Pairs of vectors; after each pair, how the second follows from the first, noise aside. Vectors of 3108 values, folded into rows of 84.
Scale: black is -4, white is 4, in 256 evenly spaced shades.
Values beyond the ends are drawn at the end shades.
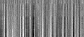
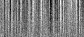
reversed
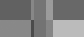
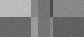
reversed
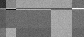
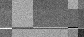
reversed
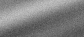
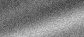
reversed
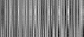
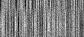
reversed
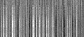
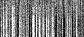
scaled up
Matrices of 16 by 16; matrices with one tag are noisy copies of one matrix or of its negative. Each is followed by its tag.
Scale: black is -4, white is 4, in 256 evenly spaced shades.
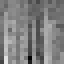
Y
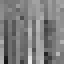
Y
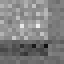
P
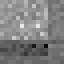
P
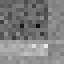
P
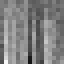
Y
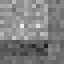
P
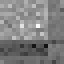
P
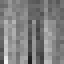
Y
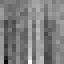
Y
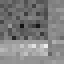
P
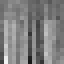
Y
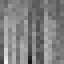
Y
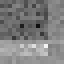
P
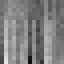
Y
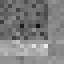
P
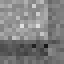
P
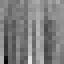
Y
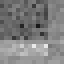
P
